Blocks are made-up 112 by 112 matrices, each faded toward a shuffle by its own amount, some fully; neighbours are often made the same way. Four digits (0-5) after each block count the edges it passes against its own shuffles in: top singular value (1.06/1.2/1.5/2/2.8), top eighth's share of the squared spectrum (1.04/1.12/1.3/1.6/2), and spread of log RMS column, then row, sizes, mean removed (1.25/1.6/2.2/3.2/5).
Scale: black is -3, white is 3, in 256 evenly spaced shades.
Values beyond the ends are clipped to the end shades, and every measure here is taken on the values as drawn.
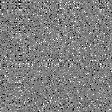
4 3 2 2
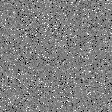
3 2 0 0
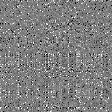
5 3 2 2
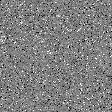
2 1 0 0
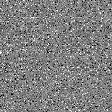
3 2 0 2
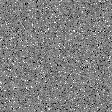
2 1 0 0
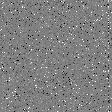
3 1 0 0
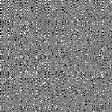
5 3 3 2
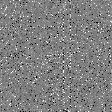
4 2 1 1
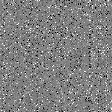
4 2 2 1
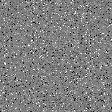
3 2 1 0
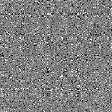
4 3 2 3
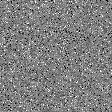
1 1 0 0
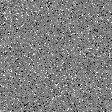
2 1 0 0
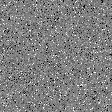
0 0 0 0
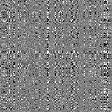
5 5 4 3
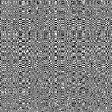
5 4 4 4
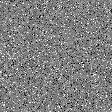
0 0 0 0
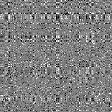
5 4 3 3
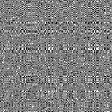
5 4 4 4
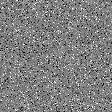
2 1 0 0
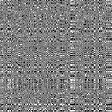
5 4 4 4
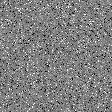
0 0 0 0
